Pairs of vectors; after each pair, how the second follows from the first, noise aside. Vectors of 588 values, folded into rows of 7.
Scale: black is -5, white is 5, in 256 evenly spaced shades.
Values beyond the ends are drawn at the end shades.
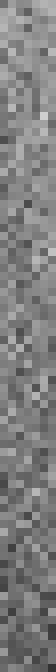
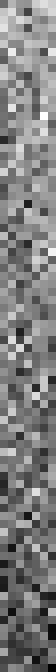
scaled up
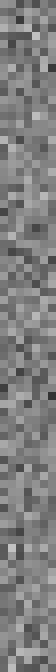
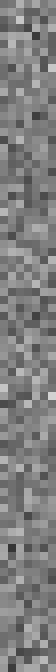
negated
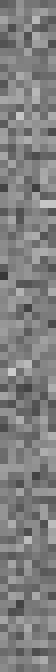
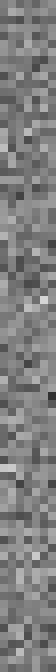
reversed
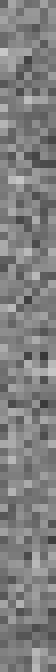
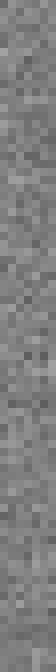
shrunk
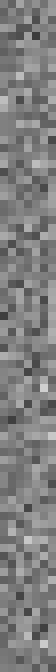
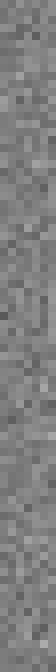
shrunk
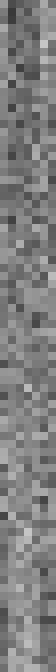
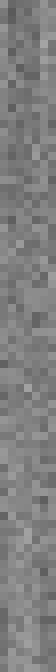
shrunk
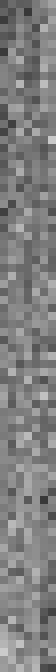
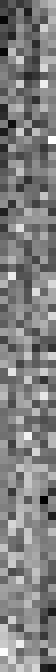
scaled up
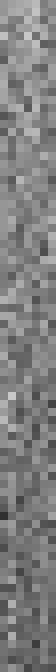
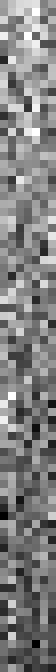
scaled up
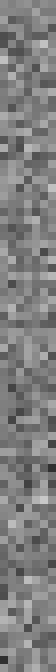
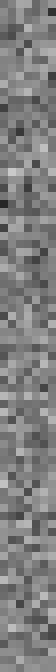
reversed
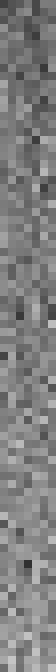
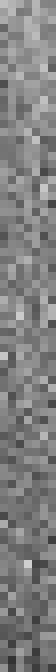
negated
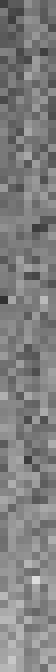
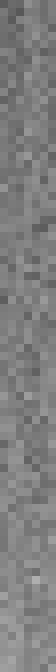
shrunk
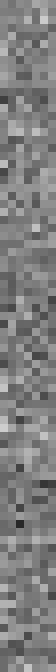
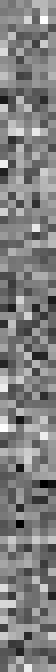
scaled up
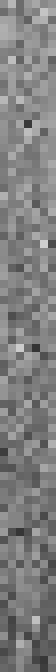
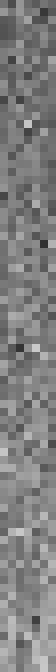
negated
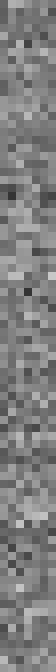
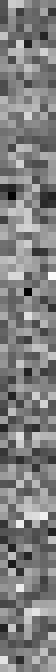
scaled up
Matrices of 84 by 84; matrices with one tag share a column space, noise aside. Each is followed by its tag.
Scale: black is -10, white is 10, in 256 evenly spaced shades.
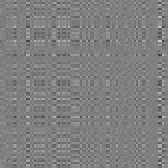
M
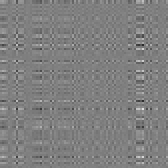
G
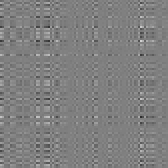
M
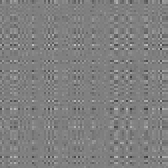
G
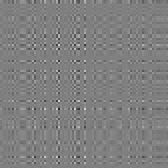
G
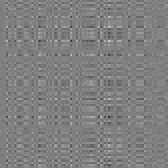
M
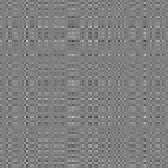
M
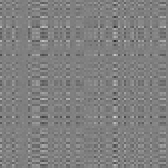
M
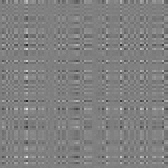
G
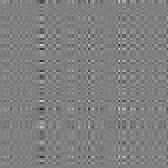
G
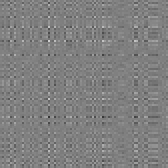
M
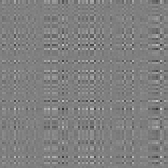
G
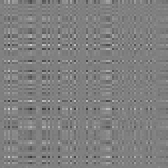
G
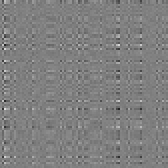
G
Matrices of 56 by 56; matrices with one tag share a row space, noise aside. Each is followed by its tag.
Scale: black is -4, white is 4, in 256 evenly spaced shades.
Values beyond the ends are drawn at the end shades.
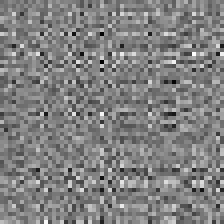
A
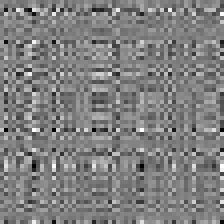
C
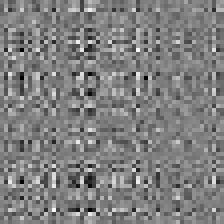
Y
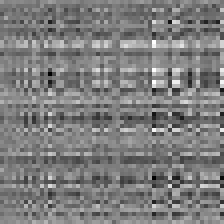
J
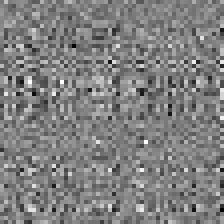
C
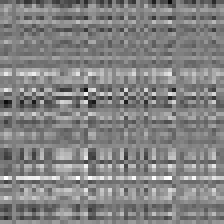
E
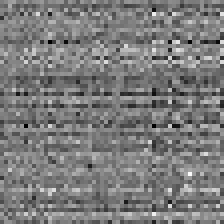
J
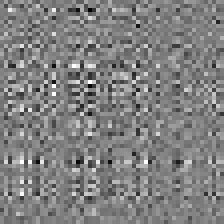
Y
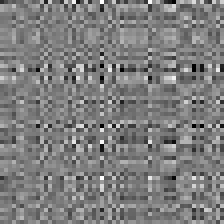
A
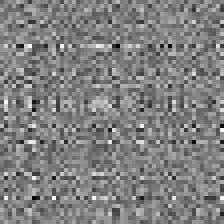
C
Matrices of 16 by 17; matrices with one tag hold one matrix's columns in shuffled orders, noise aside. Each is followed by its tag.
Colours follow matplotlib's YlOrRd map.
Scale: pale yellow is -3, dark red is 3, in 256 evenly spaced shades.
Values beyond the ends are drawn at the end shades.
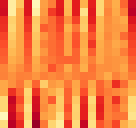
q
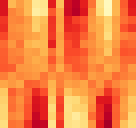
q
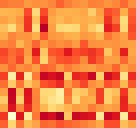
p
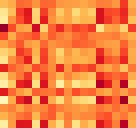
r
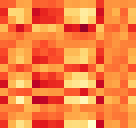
r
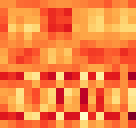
p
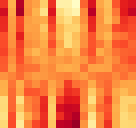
q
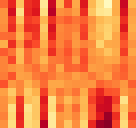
q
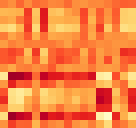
p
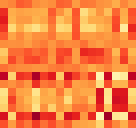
p
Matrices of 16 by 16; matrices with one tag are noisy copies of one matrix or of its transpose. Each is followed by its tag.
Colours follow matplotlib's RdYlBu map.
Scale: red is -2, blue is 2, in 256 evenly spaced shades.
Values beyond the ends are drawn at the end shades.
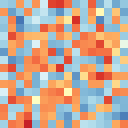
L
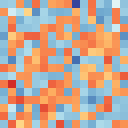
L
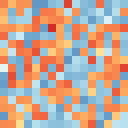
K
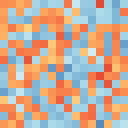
K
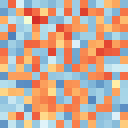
L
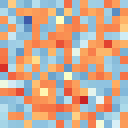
L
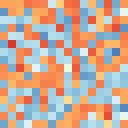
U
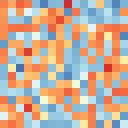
K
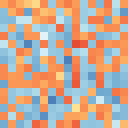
U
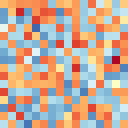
U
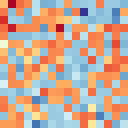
K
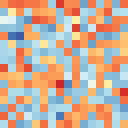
U
